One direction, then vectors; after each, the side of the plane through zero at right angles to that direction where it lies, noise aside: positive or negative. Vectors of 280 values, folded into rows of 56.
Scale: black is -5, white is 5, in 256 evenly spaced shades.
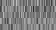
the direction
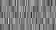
positive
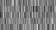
positive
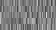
positive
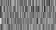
positive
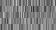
positive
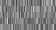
negative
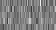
positive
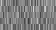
negative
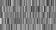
positive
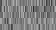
positive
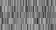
positive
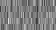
positive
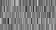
positive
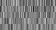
positive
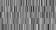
positive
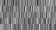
negative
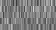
negative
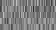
positive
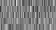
positive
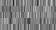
negative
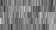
positive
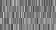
positive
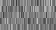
negative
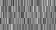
negative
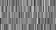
negative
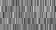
negative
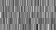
negative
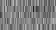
positive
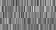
negative
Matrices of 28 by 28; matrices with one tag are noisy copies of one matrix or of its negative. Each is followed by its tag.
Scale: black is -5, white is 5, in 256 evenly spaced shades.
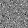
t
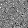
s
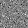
t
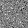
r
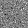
r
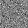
t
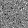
r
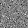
t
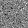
r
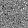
r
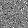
r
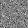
t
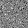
r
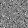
t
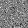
s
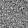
r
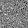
r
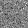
r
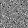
t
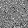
s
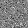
s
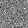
s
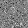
s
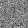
s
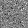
r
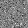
s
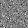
t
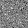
r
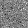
r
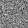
r
